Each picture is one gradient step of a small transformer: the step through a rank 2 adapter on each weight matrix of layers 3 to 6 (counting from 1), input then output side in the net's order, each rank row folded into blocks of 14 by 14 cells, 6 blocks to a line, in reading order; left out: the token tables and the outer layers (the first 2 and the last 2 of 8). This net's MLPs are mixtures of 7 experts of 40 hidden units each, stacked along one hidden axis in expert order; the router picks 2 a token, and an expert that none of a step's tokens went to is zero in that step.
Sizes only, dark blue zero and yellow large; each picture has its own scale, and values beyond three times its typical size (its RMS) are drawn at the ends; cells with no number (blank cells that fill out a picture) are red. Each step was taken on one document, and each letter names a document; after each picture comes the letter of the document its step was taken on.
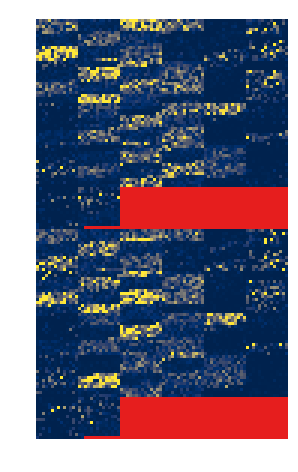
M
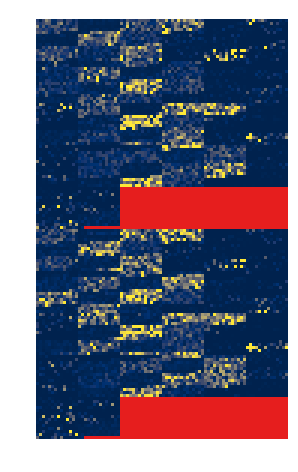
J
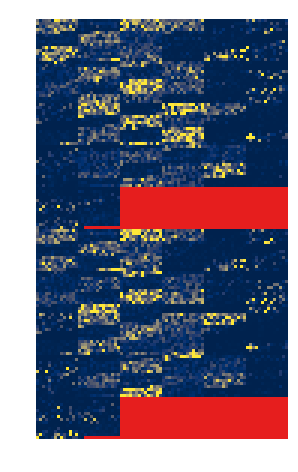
J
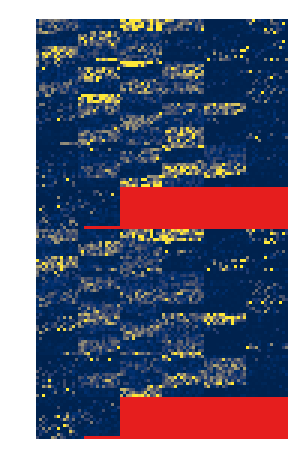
J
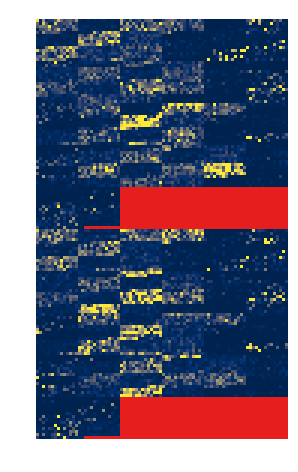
J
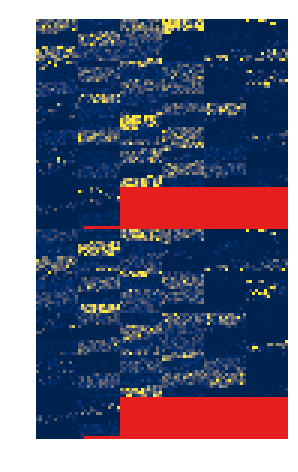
M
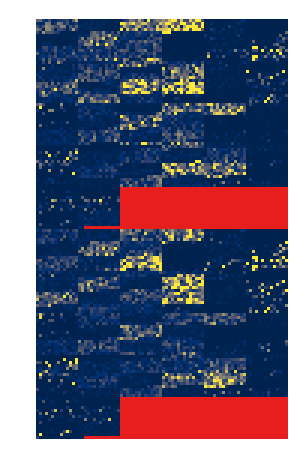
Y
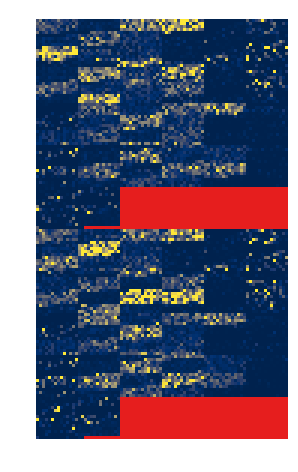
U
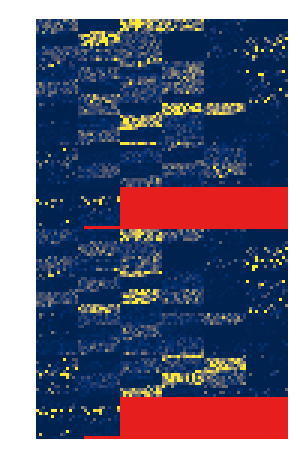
Y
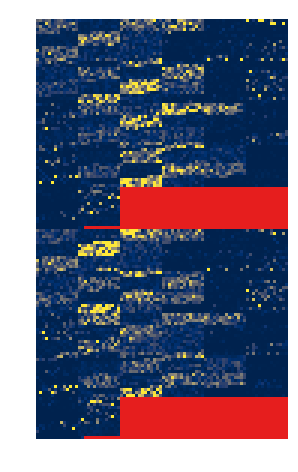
M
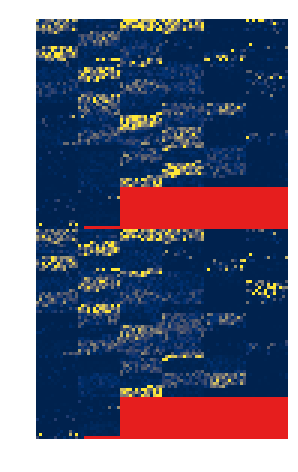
M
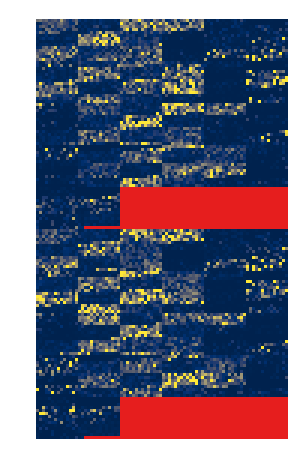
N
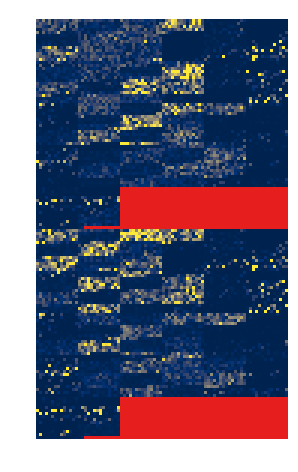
Y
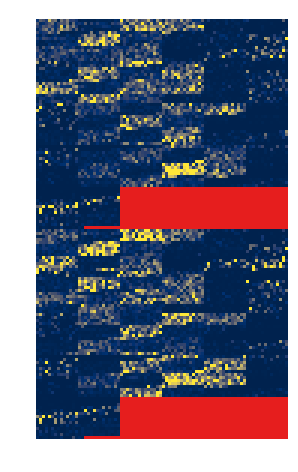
N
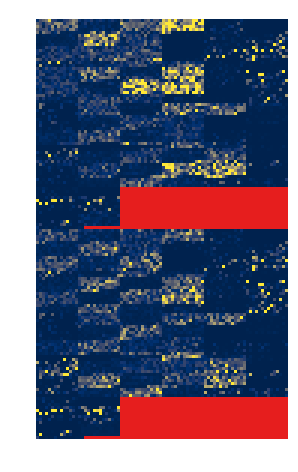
Y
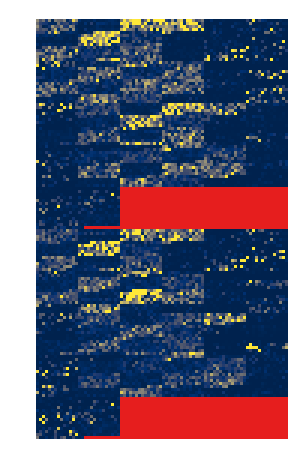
J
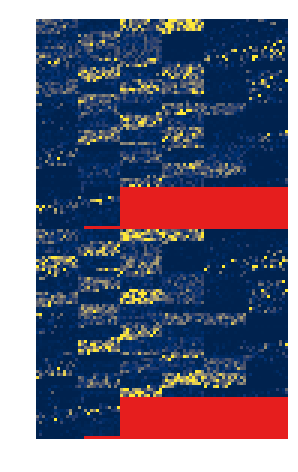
N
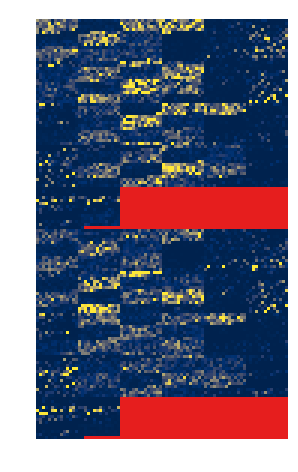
Y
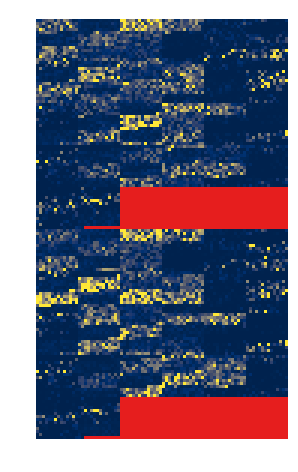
N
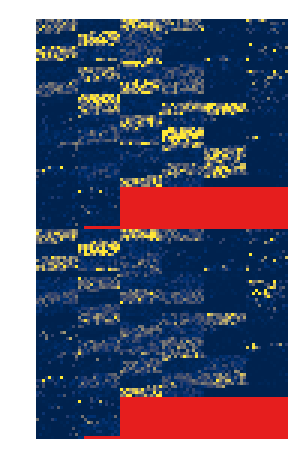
U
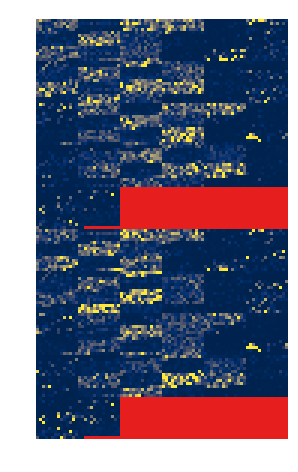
J
